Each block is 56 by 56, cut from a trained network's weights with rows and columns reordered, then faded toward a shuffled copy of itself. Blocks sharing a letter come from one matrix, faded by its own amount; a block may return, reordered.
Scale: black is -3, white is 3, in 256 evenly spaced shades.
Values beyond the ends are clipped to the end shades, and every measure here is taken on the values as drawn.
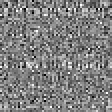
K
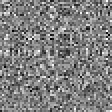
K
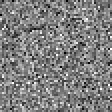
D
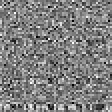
K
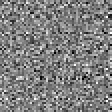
K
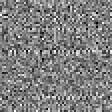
K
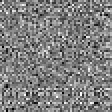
K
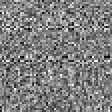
K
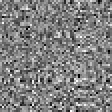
K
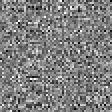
K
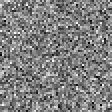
D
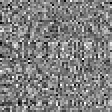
K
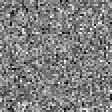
D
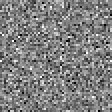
D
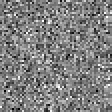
D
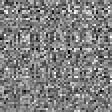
K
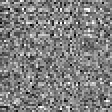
K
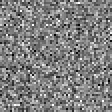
D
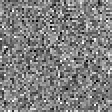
D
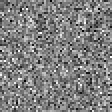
D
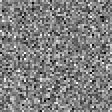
D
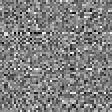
K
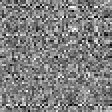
K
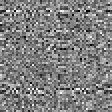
K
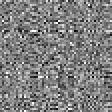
K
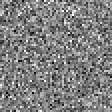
D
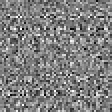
K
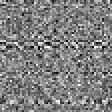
K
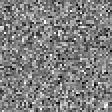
D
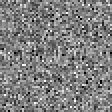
D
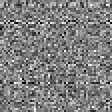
K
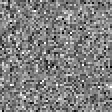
D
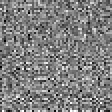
K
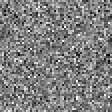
D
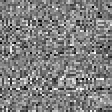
K
